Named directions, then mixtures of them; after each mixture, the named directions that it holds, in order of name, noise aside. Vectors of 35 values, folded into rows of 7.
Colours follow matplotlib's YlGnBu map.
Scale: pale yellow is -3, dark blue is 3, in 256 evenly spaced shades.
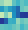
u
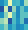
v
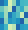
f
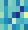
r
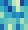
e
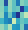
r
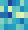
e, u, v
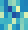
e, r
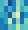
r, v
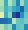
r, u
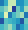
f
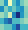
r, u, v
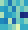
r, u, v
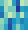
e, v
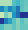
u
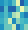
e, r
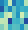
v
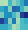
r, u, v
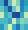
e, r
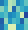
f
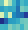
u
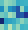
u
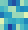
e, f, u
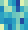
e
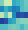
u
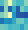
u, v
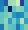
e, v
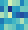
e, u, v
